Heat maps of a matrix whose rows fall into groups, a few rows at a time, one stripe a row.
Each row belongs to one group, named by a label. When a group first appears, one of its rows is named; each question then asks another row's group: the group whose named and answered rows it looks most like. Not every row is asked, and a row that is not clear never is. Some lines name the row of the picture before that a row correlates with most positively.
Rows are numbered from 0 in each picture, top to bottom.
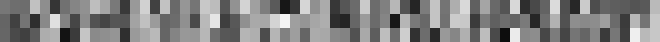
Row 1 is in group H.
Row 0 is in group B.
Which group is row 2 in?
H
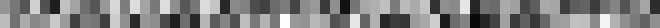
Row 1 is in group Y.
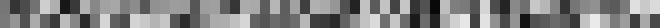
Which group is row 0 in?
H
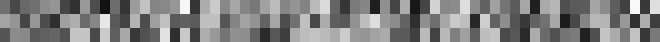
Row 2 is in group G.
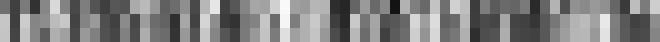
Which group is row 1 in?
Y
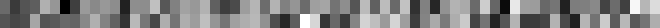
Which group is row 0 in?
H
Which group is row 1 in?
B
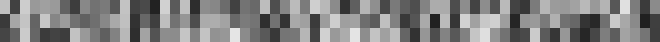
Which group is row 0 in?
Y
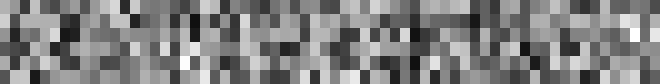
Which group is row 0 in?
B
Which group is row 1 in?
Y
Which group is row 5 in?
G
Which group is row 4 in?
Y
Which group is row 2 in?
H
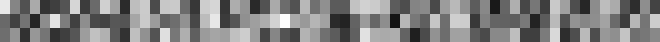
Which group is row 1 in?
H
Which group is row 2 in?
B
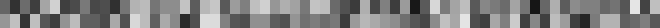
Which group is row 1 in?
B
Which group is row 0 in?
H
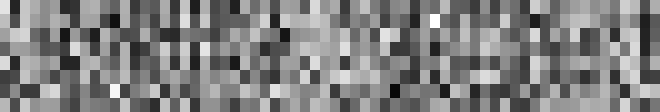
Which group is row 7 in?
Y
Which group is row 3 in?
G
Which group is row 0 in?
Y
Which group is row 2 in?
G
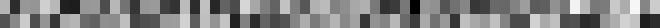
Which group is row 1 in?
G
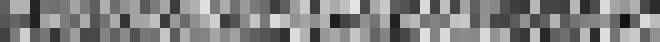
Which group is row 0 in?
G
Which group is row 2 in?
G
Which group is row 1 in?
H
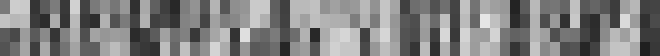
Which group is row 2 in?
G
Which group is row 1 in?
G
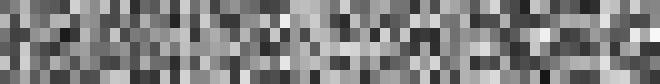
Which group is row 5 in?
G
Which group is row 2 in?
H
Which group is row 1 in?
Y
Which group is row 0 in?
G
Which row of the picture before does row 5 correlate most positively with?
3
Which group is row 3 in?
G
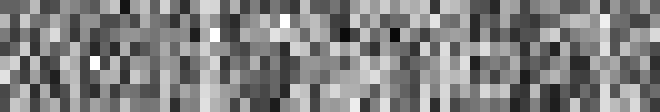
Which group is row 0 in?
B
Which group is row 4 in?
B
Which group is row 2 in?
H
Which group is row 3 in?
G
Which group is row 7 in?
G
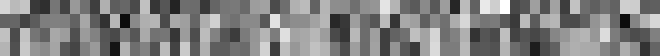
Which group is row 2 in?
Y
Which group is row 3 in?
Y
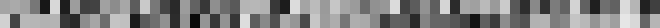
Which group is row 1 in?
Y
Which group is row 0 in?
G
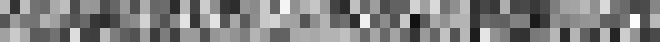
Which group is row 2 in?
G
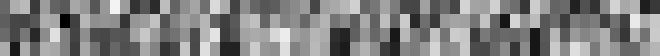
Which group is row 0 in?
G
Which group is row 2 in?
H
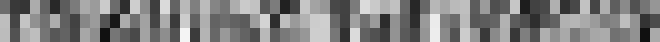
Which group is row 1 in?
Y
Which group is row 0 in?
B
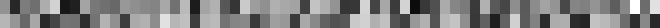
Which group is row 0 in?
H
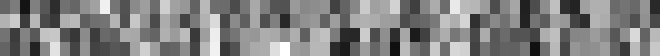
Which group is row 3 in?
H
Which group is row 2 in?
H
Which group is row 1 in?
B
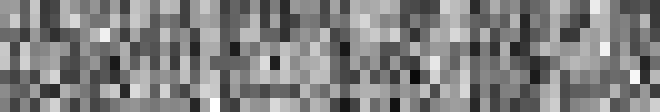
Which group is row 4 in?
Y
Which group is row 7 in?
H
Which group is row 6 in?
B
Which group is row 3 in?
Y
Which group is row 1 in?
B
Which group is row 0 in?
B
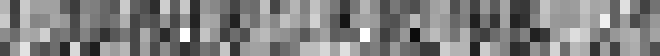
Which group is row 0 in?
Y
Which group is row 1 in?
Y
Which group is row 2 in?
Y
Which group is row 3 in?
G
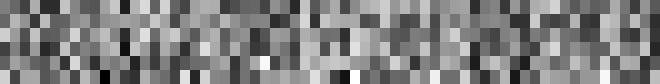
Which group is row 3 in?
B
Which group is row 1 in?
G
